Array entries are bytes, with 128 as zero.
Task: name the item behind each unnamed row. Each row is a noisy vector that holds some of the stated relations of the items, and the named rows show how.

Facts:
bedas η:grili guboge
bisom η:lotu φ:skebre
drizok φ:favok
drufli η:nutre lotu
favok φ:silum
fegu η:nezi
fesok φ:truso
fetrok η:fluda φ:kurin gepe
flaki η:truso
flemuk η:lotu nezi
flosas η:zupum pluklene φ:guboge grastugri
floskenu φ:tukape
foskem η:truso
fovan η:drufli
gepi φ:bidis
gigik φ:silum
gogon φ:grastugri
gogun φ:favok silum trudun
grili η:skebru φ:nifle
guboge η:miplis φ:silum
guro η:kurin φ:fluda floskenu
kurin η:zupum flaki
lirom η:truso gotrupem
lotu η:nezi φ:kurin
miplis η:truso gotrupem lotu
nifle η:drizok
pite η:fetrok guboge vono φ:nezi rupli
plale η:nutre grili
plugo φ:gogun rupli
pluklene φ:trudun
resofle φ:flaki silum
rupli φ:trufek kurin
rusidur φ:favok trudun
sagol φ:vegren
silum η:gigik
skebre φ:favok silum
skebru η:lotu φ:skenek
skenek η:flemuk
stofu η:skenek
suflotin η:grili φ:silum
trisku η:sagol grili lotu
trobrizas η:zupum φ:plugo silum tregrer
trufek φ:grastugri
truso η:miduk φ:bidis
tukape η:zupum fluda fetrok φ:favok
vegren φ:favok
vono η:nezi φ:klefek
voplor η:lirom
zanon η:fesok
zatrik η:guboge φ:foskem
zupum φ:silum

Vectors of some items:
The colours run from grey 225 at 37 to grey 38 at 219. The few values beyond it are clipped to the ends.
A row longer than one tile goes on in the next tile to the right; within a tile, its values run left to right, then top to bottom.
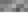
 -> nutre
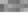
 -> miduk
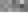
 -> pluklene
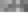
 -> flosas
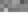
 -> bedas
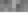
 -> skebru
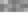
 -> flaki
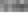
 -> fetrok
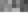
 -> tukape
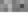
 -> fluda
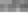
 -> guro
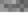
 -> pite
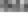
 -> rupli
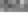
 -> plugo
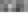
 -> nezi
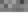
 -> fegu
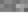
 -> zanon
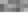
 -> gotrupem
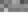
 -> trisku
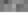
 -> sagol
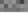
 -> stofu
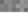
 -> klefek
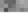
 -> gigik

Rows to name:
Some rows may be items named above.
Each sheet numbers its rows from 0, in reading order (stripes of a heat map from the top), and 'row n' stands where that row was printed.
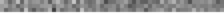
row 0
guboge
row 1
grastugri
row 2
guboge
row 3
bisom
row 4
vono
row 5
fesok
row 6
miplis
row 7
zatrik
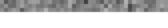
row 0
gogun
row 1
guro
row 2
skebru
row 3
bidis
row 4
lotu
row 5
resofle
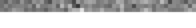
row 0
floskenu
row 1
skenek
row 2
truso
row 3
guro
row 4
fluda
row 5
kurin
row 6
bidis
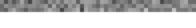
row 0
drizok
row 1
bidis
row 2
trufek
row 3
trobrizas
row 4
gepi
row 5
trisku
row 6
plale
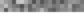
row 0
zupum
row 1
vegren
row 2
sagol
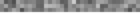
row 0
favok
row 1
silum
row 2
suflotin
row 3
grili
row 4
nutre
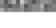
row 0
rupli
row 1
sagol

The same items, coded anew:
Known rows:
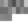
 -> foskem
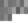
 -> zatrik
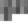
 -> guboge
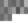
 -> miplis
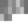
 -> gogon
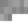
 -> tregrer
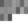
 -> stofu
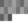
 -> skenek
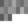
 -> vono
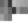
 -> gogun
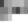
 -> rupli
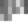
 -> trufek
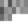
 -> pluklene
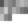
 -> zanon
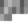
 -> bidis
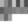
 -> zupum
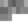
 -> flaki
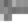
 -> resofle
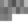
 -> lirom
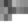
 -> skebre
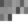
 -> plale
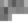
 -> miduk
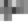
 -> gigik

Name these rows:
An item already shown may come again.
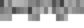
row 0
plugo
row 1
flosas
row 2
floskenu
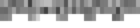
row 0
flaki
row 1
rupli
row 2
trobrizas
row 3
flaki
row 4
gotrupem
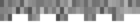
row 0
bedas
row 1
guro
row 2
nezi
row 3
zatrik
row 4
fluda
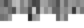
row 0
drizok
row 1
tukape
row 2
pite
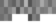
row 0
miplis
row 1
sagol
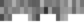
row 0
sagol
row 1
suflotin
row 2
fetrok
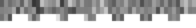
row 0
bedas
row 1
favok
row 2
silum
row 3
grastugri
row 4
vono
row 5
bisom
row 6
rusidur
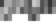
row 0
fesok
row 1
truso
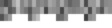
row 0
vegren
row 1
kurin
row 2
gotrupem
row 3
lotu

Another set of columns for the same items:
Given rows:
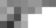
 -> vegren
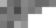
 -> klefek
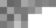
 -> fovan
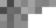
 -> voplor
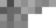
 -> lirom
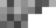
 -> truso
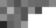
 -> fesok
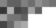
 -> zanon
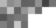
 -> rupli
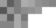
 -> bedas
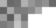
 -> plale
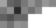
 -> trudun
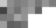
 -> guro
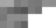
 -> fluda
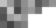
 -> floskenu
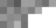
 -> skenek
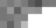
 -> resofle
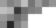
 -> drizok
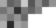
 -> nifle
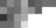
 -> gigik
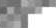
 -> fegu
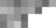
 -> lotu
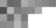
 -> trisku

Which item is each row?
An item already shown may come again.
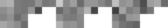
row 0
fetrok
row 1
kurin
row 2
flosas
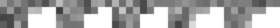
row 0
plugo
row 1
flosas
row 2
trufek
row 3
favok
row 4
resofle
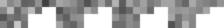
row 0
rupli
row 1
trobrizas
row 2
miduk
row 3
sagol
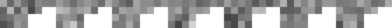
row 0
gogon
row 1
lotu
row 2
bisom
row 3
skebre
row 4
plugo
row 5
flaki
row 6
nezi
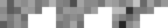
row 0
gotrupem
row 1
vono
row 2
drizok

